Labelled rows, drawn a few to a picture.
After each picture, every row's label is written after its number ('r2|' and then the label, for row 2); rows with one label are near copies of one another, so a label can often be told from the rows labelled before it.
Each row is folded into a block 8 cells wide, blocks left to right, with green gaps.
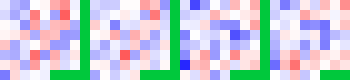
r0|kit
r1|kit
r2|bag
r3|bag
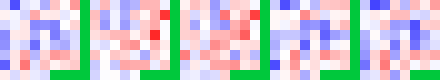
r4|bag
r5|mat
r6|mat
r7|bag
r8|bag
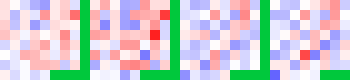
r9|mat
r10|mat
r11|kit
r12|kit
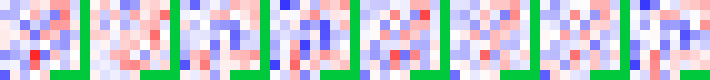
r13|kit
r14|mat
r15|bag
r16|bag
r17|kit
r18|kit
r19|kit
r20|bag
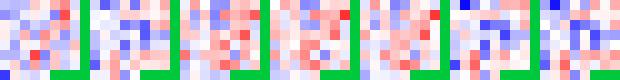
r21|kit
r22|bag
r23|mat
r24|mat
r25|mat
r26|bag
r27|bag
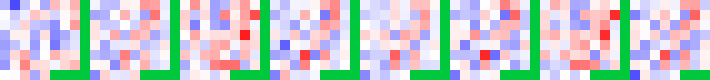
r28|bag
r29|kit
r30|mat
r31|kit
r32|kit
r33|kit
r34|mat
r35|kit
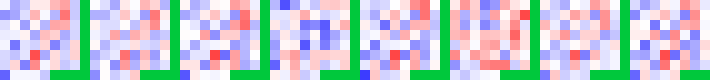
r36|kit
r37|kit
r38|kit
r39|bag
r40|kit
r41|mat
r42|kit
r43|kit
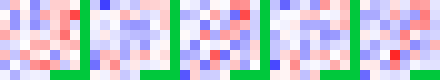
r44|mat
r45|bag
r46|kit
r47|bag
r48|kit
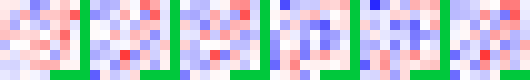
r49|mat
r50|kit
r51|kit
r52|bag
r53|bag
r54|kit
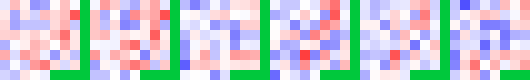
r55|mat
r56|mat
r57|bag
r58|kit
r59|kit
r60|bag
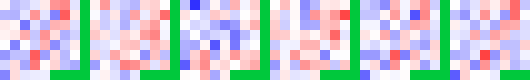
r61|kit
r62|mat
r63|bag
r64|mat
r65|kit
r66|kit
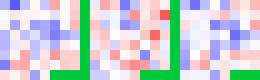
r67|bag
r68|mat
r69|bag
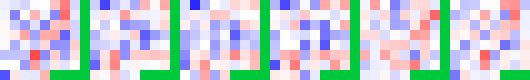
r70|kit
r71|bag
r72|bag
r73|bag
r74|mat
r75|kit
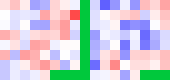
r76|mat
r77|bag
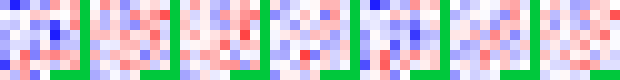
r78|bag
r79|mat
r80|mat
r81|kit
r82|bag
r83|kit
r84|mat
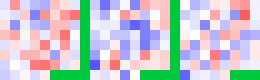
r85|mat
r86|bag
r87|kit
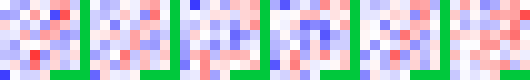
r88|kit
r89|kit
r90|bag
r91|bag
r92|kit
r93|mat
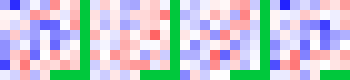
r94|bag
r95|mat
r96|kit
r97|bag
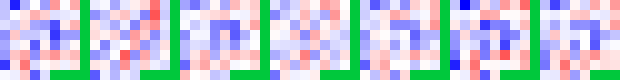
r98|bag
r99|kit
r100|bag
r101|kit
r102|bag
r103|bag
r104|bag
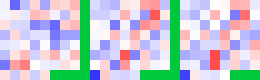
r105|bag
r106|kit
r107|kit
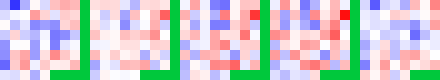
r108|bag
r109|mat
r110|mat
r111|mat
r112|bag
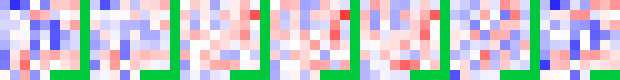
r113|bag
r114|bag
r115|mat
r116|mat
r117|mat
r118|kit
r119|bag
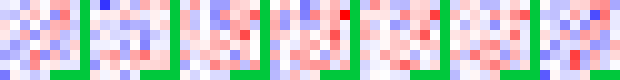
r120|kit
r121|bag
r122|mat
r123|mat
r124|mat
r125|mat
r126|kit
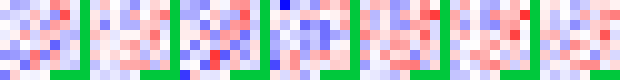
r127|kit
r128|mat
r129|kit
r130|bag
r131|mat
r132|mat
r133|mat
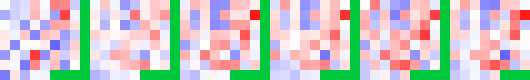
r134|kit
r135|mat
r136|mat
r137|mat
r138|mat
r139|mat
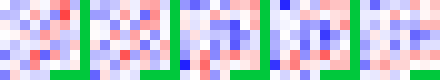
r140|kit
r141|kit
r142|bag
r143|bag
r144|bag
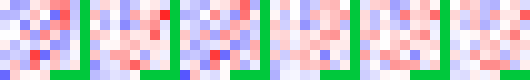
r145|kit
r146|mat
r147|kit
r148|mat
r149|mat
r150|mat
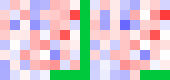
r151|mat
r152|mat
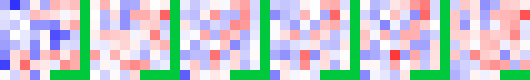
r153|bag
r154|mat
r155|kit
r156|kit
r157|kit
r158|mat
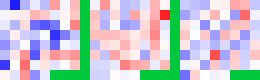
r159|bag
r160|mat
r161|kit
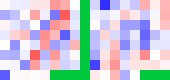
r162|kit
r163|bag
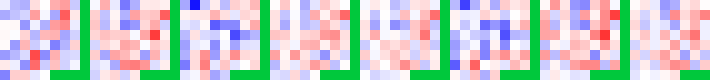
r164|kit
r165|mat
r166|bag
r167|mat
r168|mat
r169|bag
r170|mat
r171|mat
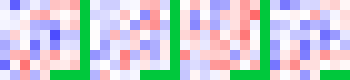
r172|bag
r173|kit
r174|mat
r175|bag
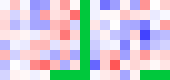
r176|mat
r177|bag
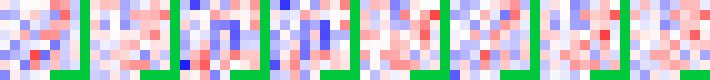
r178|kit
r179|mat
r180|bag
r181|bag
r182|mat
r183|kit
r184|mat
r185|mat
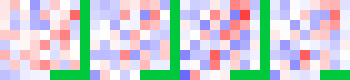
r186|mat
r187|kit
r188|kit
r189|kit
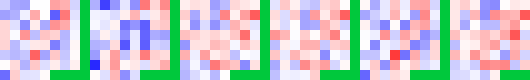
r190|kit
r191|bag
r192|mat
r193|mat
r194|kit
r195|mat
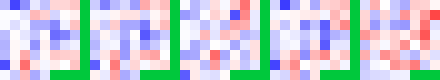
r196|bag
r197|bag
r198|kit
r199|bag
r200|mat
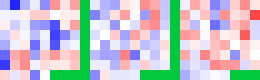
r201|bag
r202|kit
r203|mat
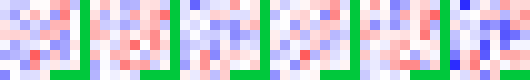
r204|kit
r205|mat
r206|bag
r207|kit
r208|mat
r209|bag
